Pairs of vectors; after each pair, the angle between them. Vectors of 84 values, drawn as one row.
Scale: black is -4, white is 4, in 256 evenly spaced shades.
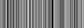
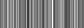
nearly opposite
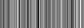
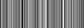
orthogonal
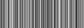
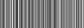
partly aligned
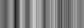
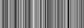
partly aligned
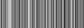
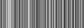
nearly parallel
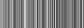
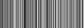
nearly opposite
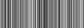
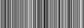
nearly parallel
